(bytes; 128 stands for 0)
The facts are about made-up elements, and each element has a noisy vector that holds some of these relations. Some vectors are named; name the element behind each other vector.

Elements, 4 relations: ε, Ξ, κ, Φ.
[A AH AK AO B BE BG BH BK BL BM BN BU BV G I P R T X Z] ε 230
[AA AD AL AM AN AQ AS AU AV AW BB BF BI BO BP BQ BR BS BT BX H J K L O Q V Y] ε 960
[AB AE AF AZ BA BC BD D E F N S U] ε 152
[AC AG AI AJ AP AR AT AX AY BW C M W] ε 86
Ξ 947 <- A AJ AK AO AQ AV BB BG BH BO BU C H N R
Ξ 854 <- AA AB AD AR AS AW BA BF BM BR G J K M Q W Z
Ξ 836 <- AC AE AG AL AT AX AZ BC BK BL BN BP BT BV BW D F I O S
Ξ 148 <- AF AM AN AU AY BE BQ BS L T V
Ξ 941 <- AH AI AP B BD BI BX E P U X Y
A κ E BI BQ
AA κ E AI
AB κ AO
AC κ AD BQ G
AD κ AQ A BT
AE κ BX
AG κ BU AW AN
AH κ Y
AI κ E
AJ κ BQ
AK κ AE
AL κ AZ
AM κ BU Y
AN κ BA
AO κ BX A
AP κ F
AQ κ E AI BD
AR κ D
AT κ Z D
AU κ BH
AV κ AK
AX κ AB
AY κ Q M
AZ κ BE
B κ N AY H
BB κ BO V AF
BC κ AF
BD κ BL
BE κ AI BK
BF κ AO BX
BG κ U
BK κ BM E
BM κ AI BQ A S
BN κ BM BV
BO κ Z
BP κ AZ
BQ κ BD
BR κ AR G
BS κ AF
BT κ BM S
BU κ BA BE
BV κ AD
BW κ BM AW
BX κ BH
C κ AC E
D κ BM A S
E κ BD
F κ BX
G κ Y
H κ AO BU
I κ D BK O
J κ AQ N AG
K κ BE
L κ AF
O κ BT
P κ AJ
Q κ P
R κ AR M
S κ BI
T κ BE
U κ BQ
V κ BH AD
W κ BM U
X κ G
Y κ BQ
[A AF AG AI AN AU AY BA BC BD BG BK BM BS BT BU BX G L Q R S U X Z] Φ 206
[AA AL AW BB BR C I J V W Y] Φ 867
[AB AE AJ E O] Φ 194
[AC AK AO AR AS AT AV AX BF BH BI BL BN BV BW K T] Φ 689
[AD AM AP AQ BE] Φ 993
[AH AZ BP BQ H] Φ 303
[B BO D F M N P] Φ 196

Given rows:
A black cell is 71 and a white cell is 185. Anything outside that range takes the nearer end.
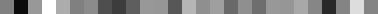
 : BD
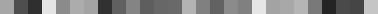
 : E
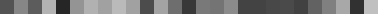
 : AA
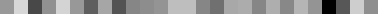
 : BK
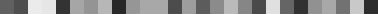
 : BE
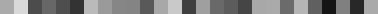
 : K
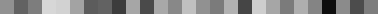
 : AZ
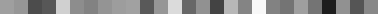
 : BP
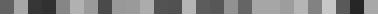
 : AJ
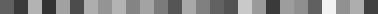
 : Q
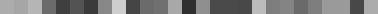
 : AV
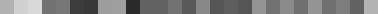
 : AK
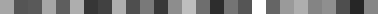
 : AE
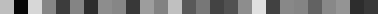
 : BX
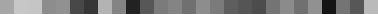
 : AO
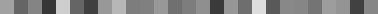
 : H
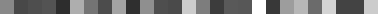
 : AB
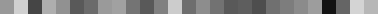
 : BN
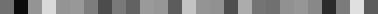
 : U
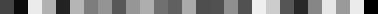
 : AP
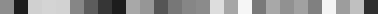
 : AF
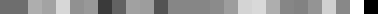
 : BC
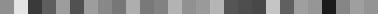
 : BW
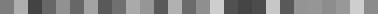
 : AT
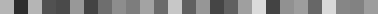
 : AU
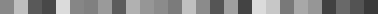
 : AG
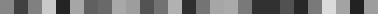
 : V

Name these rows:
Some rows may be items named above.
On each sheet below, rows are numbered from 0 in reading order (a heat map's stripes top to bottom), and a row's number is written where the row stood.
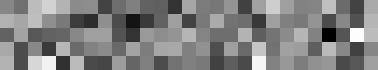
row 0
N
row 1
BH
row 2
BM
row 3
AN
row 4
F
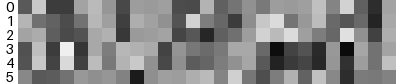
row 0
AJ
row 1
O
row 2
BO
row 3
I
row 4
I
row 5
AI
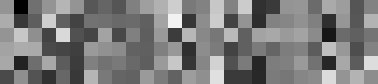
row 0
BQ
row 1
BI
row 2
BU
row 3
AS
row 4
BI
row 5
AR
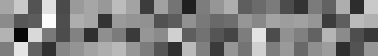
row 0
AL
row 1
D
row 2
BX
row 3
B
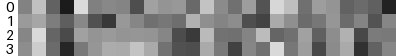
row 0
AG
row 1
AX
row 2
P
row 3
B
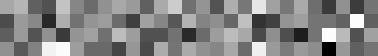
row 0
BP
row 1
G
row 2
BB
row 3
AZ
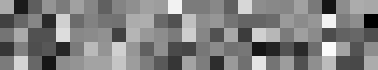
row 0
BT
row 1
AY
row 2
AG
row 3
BR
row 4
B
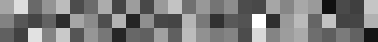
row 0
T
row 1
AB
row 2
BA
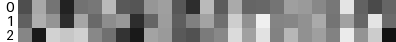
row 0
M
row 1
Z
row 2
AF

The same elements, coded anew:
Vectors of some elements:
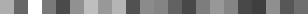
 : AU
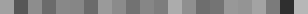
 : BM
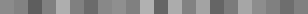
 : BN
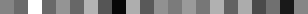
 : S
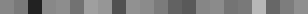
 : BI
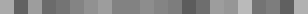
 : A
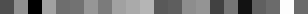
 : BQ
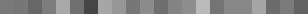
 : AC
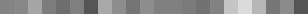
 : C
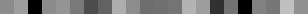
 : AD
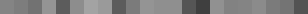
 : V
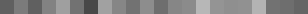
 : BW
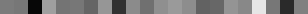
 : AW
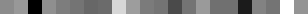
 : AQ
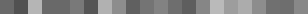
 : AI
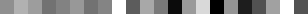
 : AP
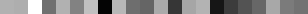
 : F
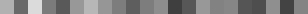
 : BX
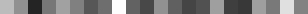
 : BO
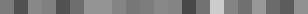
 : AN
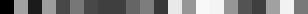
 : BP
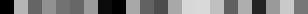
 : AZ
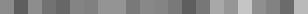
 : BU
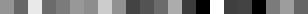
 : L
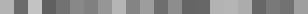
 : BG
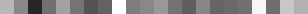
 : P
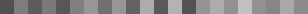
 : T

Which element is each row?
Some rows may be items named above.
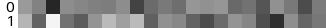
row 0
AS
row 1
AU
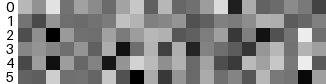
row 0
AX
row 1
AY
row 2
BQ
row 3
N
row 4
AJ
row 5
BA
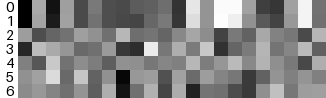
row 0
BP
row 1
BP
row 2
Z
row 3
E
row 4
BK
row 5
D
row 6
N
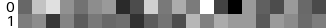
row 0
AB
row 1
K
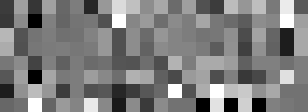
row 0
AJ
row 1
BE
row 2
Q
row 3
Q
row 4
K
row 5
H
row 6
AL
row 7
AF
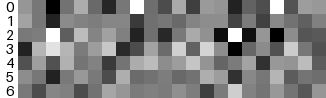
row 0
M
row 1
AS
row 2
BC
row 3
AE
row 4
O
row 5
AR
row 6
AN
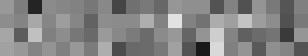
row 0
AS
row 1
I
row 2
BT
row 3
BB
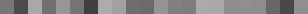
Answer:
AG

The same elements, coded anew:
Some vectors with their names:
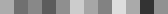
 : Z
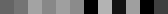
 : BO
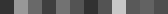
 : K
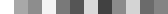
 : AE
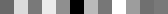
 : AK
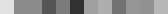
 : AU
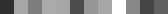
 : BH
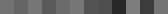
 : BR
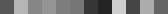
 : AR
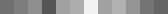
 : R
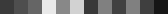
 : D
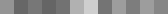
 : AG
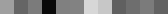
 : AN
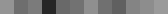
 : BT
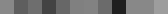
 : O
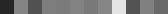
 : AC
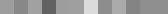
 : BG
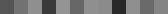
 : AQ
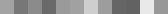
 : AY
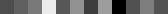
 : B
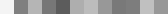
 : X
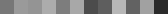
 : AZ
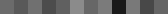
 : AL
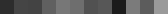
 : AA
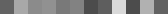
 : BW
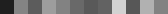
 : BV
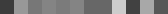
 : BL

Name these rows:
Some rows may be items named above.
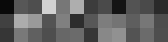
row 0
M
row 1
H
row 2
BP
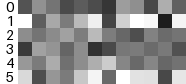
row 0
BI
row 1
BC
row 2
I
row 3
H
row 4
AJ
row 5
AF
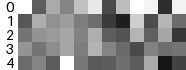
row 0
BC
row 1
AR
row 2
AZ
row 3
I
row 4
F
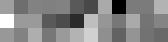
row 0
V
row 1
BX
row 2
AJ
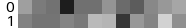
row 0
BT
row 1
BA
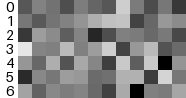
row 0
BQ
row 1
BE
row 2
H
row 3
AB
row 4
BB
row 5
T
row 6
V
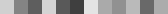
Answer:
AP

